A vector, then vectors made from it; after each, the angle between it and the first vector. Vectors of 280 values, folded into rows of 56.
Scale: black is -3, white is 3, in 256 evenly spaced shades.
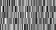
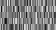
nearly opposite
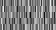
partly opposed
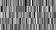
partly opposed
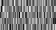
partly opposed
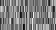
orthogonal
